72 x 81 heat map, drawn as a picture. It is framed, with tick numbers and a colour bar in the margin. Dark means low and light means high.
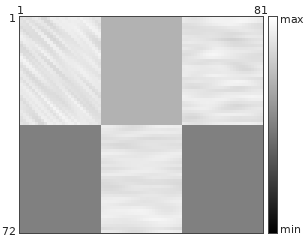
It is made of 2 by 3 panels. Panel 1,1: very high, slanting down to the right, faint in contrast. Panel 1,2: high, flat. Panel 1,3: very high, streaked across, faint in contrast. Panel 2,1: middling, flat. Panel 2,2: very high, streaked across, faint in contrast. Panel 2,3: middling, flat.
